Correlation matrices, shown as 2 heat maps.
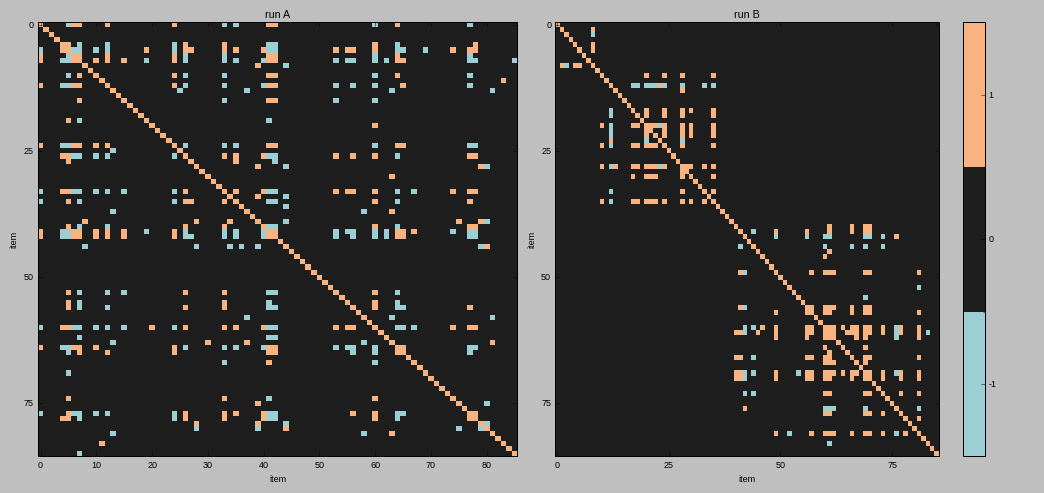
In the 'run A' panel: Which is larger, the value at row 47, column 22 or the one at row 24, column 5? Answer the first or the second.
the first
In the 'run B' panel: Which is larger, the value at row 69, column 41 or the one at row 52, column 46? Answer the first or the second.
the first
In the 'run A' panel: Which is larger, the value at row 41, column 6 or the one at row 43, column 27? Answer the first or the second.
the first
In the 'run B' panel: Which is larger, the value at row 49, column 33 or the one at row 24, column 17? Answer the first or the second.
the second
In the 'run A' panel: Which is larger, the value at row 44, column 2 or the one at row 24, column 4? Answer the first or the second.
the first
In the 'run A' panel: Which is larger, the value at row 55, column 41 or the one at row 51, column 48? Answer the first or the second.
the second
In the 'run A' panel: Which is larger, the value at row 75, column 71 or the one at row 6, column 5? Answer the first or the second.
the first
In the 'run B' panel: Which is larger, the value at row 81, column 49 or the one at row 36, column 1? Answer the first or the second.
the first
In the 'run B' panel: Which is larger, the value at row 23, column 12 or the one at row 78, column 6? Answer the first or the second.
the first
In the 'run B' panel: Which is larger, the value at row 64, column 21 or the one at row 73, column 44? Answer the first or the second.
the first
